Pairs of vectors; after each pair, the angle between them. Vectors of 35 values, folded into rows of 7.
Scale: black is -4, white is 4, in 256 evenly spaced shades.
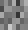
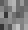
orthogonal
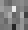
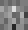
nearly parallel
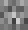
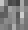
orthogonal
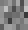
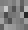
nearly parallel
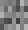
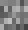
nearly opposite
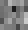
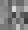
nearly opposite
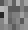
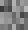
partly opposed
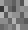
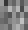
orthogonal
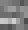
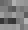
nearly opposite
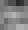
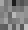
partly aligned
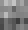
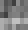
nearly opposite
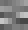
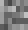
partly aligned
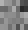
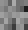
partly aligned
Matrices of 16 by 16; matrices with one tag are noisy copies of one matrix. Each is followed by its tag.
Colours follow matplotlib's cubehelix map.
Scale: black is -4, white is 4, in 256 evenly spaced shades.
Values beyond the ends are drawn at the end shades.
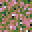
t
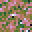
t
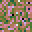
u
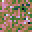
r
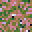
t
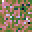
r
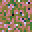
u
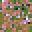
r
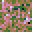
r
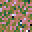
t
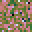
u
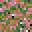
t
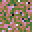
u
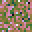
u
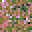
r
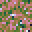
t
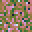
u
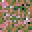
r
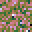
t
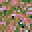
t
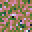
t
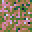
r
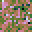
r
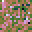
r
